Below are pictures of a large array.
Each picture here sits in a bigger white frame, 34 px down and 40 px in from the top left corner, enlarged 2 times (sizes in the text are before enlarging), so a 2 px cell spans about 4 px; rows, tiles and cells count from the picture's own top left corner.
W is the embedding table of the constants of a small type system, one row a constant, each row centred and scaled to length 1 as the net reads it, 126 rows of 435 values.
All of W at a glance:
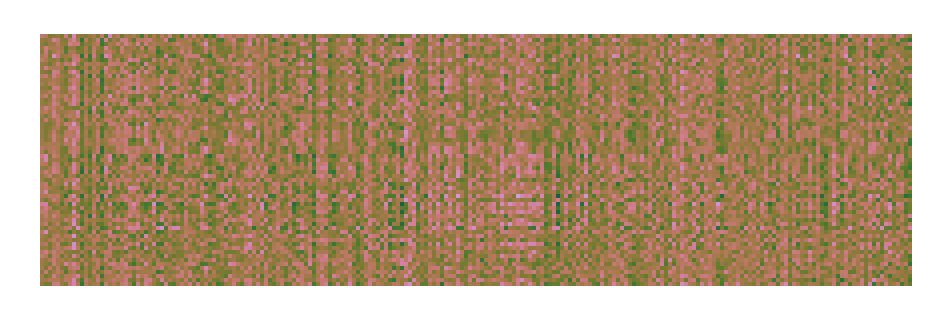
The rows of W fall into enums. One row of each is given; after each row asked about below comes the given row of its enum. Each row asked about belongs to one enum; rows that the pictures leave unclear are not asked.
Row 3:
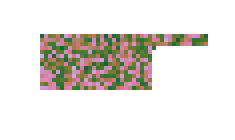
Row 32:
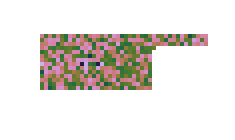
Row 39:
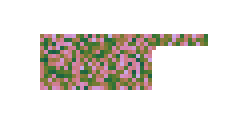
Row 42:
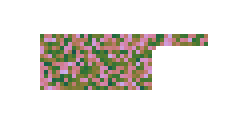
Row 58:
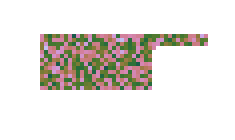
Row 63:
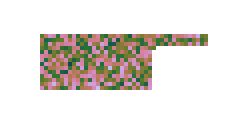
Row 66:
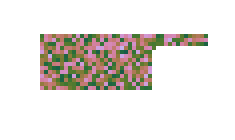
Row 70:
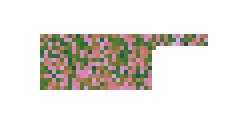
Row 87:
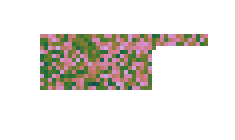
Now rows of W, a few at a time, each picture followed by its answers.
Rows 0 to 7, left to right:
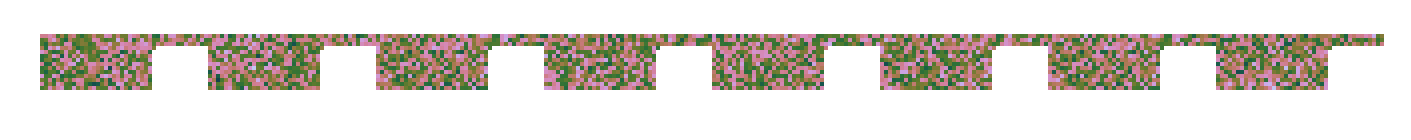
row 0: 87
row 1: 32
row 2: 66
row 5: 42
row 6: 66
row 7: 63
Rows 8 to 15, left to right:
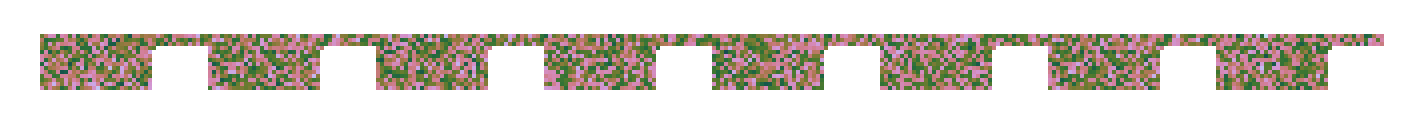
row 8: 63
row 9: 42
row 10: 39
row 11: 3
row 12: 87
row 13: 58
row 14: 42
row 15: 32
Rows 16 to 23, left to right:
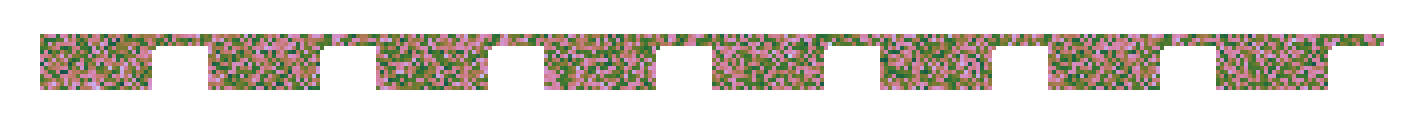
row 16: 63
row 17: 66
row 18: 42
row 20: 58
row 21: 39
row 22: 66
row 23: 58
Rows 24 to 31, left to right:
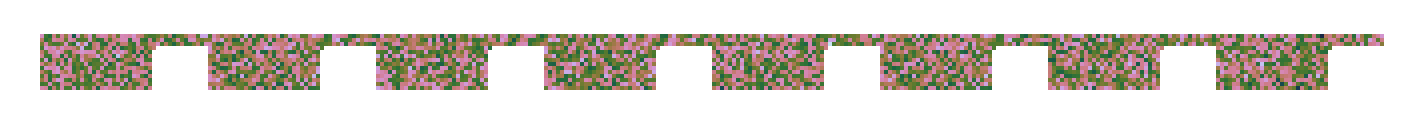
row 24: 58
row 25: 66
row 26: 3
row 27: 42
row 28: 58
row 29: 66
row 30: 39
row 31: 32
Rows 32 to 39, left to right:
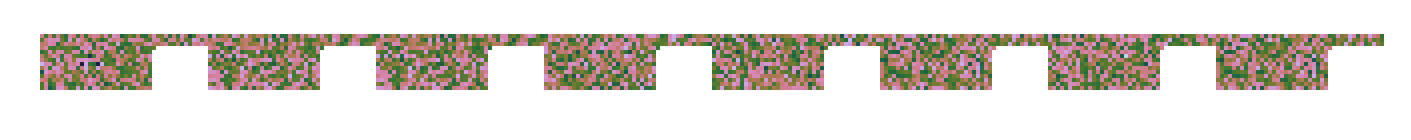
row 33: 3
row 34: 3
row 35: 66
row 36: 70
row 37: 39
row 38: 58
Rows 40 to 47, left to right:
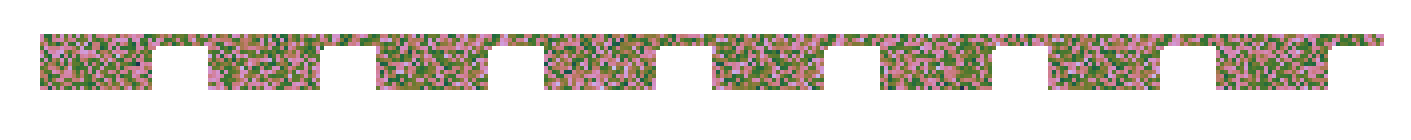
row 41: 3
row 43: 63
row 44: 42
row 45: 32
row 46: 42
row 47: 58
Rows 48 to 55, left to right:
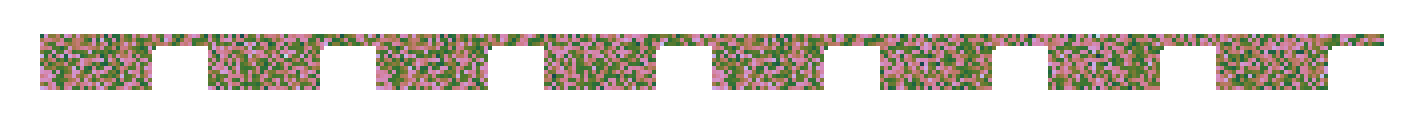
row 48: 3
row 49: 58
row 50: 3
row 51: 58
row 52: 3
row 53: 32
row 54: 32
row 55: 66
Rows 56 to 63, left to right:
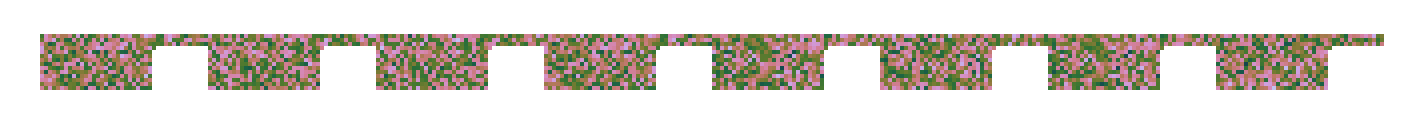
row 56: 66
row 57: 58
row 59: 66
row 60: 87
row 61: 39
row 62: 87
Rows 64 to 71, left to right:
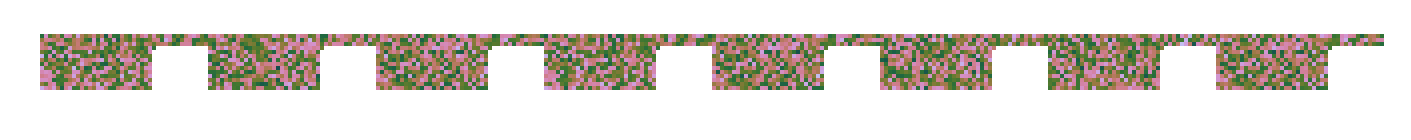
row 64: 3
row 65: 87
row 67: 3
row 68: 66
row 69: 39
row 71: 66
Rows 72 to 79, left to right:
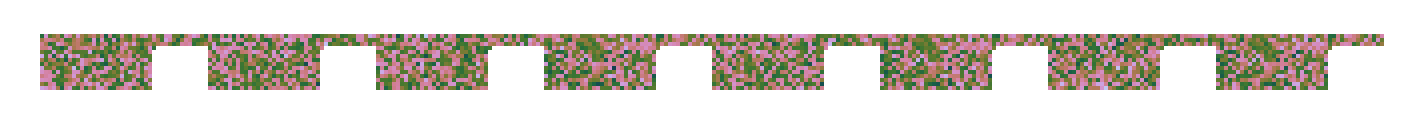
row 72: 3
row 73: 58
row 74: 32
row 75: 87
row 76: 58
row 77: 87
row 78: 63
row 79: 87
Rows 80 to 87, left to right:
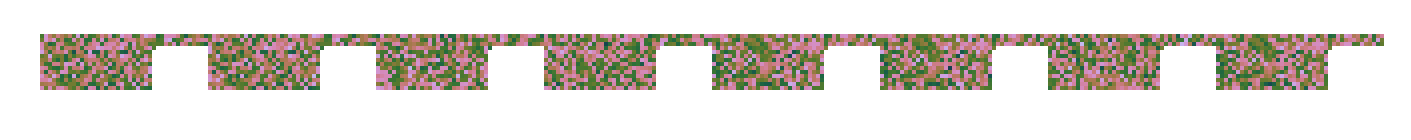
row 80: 66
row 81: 66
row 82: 3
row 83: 58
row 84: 87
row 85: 87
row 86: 70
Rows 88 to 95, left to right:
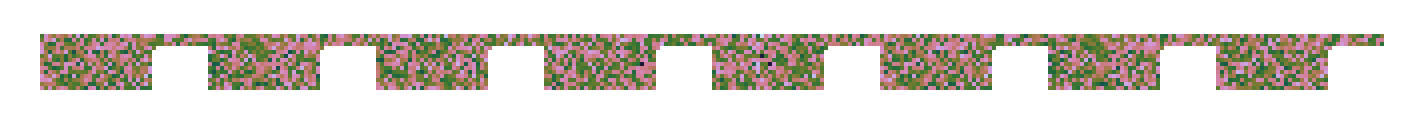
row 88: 66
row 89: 87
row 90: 39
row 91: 58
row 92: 32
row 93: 66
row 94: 87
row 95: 42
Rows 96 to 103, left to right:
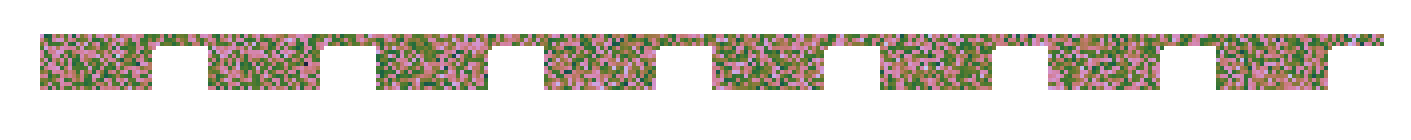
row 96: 58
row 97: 58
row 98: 87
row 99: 63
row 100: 42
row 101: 32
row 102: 3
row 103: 70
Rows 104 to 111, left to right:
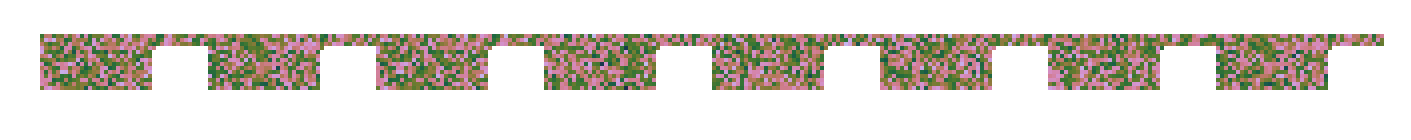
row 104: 42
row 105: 87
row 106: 42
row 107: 32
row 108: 70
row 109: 39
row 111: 87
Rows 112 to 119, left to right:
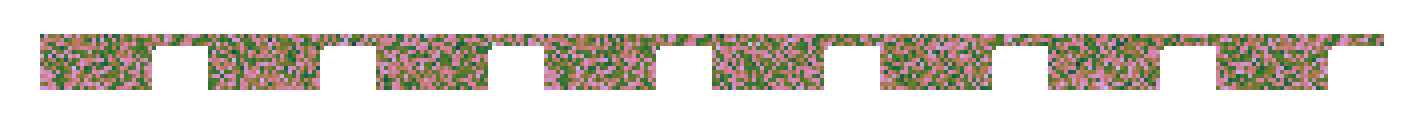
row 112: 3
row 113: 70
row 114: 32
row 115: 3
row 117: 66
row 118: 63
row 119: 42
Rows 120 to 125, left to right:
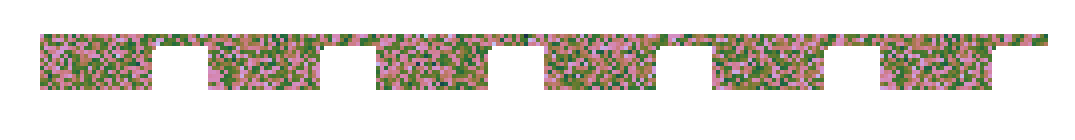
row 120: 58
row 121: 3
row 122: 32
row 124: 42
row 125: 3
